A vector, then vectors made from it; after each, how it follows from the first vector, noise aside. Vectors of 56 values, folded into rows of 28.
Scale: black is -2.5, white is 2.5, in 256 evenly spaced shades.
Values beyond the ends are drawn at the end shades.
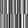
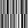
negated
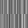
shrunk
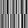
negated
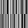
negated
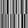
negated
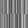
shrunk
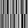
negated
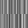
shrunk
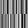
negated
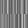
shrunk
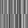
shrunk
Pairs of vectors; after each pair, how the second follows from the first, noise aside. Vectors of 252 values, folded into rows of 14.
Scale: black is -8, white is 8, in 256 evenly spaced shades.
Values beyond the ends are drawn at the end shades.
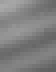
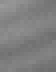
shrunk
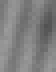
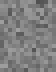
shuffled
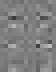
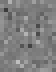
shuffled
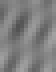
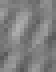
negated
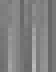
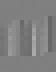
partly zeroed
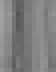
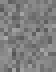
shuffled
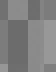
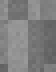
negated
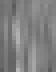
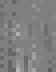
partly zeroed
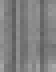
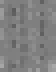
partly zeroed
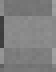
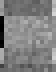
scaled up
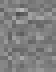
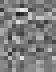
scaled up
